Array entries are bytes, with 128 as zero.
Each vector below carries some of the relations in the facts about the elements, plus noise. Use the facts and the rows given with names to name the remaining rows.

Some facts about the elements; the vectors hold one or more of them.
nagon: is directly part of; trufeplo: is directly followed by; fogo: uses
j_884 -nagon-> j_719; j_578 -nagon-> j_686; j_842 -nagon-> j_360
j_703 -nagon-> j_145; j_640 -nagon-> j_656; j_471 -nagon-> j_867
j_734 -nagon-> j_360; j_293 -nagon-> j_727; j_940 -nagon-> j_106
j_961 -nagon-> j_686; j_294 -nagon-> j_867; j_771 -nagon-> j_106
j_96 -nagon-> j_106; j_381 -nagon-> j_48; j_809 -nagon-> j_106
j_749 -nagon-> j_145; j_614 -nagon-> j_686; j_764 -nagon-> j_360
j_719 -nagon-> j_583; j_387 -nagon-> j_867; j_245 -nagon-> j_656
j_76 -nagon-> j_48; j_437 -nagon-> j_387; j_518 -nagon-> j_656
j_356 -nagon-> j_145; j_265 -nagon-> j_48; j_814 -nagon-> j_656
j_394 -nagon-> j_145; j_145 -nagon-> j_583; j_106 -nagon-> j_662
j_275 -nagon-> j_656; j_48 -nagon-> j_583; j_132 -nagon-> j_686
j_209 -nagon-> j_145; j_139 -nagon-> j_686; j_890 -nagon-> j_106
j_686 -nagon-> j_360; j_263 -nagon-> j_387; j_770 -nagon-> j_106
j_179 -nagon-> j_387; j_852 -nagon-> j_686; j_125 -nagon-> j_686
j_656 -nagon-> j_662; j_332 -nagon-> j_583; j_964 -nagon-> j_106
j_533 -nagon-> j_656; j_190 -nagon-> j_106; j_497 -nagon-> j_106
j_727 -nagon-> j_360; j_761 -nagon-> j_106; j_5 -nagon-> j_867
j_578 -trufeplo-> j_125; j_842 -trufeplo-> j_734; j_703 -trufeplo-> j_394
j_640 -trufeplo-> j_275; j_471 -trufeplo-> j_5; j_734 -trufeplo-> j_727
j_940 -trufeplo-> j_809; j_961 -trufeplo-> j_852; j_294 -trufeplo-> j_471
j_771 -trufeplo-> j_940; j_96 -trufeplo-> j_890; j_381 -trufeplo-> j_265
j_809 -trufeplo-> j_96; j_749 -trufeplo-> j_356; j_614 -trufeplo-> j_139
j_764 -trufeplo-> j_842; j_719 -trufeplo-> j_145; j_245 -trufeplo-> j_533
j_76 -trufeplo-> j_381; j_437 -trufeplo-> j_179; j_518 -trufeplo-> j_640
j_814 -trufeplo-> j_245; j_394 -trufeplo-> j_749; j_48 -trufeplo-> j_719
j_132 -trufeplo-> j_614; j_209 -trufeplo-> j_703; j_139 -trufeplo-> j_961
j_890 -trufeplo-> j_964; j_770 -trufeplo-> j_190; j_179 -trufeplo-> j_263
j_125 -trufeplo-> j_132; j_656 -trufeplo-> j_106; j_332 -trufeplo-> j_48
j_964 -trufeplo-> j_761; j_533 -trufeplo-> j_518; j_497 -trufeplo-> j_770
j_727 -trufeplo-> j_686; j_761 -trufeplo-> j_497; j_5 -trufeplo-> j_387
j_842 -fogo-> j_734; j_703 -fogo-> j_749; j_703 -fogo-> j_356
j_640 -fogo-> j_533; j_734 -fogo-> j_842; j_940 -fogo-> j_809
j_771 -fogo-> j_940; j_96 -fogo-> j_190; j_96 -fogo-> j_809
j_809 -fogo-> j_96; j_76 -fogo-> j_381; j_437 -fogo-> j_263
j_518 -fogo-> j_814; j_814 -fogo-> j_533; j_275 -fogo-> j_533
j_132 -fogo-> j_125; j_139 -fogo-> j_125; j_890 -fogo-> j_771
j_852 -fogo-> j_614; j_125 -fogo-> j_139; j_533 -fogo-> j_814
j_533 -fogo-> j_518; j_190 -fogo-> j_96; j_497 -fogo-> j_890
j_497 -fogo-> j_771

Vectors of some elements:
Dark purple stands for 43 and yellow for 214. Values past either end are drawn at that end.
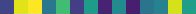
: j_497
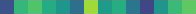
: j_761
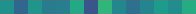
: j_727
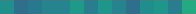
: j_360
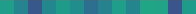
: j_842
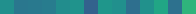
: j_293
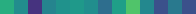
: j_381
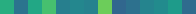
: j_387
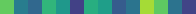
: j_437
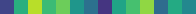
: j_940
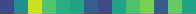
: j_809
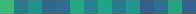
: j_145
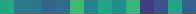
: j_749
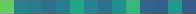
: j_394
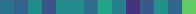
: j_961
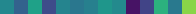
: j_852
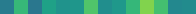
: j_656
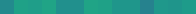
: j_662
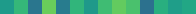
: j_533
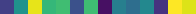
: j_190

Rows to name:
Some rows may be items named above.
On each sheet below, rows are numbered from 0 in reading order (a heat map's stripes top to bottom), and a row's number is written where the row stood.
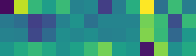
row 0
j_771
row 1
j_578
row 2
j_764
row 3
j_640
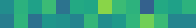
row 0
j_518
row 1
j_656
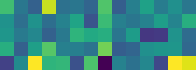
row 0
j_263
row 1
j_727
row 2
j_356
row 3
j_387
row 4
j_190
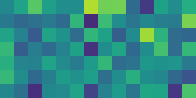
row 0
j_275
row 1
j_614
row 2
j_294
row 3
j_132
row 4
j_867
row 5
j_48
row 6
j_125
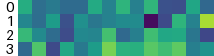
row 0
j_749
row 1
j_852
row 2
j_76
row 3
j_814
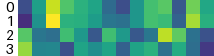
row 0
j_809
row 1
j_96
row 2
j_437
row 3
j_703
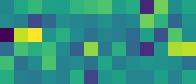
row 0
j_640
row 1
j_764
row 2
j_890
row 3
j_770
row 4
j_5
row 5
j_734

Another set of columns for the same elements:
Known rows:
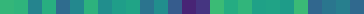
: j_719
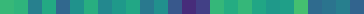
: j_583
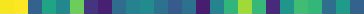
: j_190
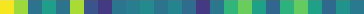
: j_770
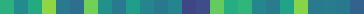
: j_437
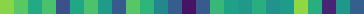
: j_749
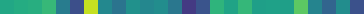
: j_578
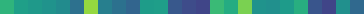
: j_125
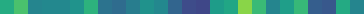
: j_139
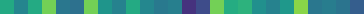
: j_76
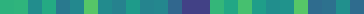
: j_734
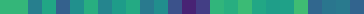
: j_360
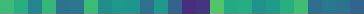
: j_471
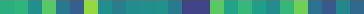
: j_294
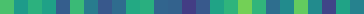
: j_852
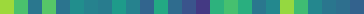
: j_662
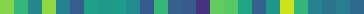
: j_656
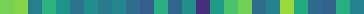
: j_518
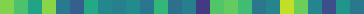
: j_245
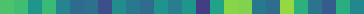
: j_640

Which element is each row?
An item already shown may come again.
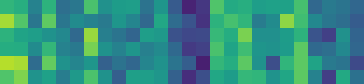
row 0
j_48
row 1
j_662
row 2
j_125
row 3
j_842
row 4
j_96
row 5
j_614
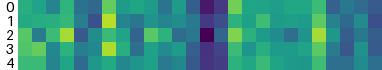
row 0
j_764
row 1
j_578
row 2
j_703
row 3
j_381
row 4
j_145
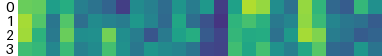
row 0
j_275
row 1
j_662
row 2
j_771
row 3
j_5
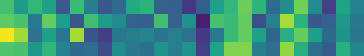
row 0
j_852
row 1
j_814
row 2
j_770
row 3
j_640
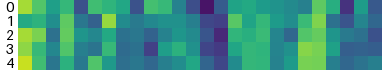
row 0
j_356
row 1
j_294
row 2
j_809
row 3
j_940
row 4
j_890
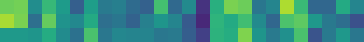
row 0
j_533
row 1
j_809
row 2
j_132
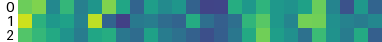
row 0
j_263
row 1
j_497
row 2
j_961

